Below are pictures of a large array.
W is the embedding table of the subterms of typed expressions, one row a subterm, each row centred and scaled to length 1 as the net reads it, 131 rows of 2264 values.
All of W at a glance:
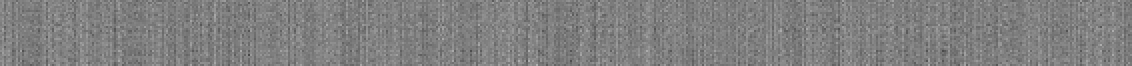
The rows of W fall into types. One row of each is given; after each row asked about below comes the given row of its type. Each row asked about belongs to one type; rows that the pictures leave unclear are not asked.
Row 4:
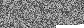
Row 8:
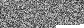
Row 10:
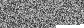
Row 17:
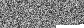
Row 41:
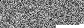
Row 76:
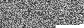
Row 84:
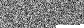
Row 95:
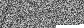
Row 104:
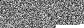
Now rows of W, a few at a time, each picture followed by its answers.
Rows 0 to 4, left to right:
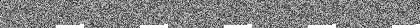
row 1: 8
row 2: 41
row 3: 17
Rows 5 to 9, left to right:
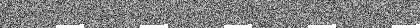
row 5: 95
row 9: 8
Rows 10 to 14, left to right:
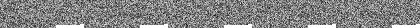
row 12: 17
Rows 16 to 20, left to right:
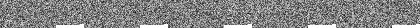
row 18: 76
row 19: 84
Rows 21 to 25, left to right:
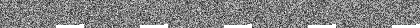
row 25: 8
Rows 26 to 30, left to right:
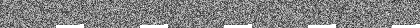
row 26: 4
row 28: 95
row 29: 41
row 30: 95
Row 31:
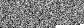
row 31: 95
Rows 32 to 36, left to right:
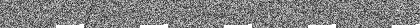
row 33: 95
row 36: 76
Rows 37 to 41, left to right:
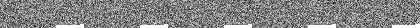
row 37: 10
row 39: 8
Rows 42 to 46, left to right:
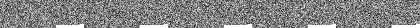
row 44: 17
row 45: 104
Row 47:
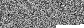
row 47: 104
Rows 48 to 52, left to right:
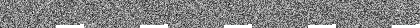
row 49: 104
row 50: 104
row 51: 84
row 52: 76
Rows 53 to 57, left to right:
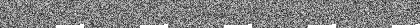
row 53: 8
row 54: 8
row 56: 104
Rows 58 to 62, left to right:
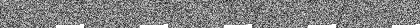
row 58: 8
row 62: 95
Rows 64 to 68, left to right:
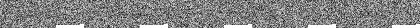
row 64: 95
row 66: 8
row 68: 95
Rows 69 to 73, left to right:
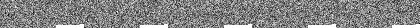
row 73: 4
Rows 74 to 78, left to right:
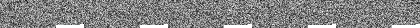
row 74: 10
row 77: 8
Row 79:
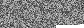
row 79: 4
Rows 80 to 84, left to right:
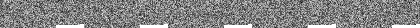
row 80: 4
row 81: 10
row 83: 76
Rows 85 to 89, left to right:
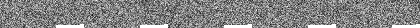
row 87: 95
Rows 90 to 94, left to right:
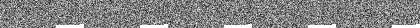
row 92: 17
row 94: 104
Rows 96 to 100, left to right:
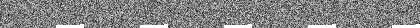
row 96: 104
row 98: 4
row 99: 17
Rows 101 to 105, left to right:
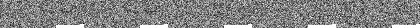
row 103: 17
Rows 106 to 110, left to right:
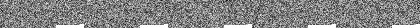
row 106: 4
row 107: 4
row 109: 95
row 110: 4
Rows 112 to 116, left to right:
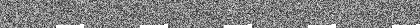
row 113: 17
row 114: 76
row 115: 4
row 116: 84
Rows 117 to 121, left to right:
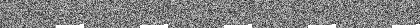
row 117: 76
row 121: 17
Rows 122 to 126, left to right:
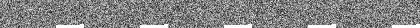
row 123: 84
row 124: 10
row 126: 10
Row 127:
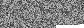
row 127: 4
